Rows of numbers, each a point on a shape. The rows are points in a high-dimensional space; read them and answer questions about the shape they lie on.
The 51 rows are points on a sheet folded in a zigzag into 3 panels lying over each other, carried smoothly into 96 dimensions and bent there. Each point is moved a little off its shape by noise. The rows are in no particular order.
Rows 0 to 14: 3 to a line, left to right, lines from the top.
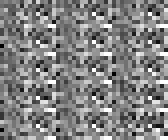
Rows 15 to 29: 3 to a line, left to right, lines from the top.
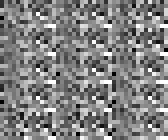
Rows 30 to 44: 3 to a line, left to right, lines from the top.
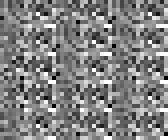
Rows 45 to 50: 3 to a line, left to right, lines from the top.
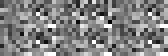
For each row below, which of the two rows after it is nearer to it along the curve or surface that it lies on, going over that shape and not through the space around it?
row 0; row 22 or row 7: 7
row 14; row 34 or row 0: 34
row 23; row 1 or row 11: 11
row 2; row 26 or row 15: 26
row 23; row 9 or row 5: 9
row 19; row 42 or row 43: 43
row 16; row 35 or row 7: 7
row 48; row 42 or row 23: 23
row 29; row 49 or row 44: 49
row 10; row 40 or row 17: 40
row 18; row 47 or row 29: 47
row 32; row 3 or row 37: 3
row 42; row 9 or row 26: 26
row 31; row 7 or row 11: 7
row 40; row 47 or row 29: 47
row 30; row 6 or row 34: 34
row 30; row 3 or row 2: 3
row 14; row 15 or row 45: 15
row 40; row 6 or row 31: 6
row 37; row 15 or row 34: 15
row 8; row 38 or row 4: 4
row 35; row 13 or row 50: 50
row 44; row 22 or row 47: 47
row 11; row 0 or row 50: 50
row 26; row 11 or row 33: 11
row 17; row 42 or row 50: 42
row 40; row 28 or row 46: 28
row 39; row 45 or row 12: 45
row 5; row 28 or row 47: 28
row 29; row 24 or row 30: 24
